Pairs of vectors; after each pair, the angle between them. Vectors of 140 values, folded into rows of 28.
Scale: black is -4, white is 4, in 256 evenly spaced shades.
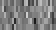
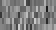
orthogonal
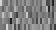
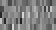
orthogonal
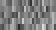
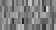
nearly opposite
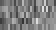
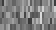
partly aligned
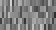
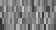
partly aligned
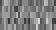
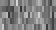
orthogonal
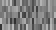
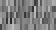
partly aligned
